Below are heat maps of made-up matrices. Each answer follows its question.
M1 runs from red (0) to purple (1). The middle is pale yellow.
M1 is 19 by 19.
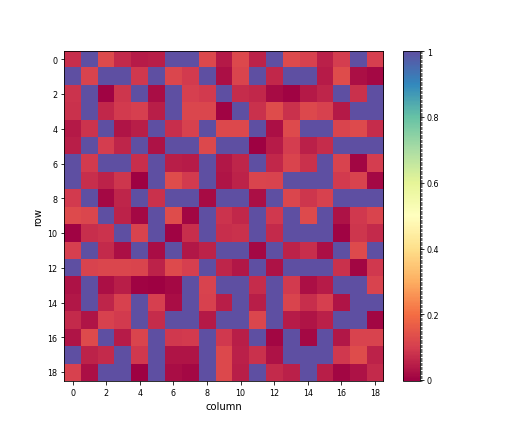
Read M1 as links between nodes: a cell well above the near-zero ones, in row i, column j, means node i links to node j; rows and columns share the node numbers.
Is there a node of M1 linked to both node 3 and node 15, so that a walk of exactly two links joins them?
yes
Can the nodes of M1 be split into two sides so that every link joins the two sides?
yes
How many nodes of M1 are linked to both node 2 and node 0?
2
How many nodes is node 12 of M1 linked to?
6
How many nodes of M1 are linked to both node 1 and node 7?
5
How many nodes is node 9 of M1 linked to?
6
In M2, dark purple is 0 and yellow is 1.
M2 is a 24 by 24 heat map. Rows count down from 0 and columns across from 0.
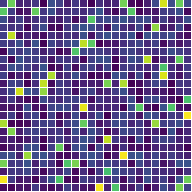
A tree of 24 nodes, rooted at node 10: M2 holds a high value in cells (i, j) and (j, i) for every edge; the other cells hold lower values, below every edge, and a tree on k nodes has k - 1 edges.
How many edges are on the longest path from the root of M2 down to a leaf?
5
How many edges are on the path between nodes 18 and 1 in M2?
4
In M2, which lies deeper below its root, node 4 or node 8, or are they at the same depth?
the same depth
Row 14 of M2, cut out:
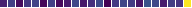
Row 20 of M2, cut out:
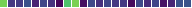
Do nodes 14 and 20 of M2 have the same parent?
no
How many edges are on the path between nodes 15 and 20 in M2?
2
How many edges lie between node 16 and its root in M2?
4
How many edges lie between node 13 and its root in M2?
1
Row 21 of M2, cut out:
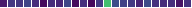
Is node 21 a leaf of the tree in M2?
yes
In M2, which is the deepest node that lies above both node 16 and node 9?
0
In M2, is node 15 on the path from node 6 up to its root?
yes
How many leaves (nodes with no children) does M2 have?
11
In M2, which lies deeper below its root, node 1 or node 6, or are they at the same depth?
node 6
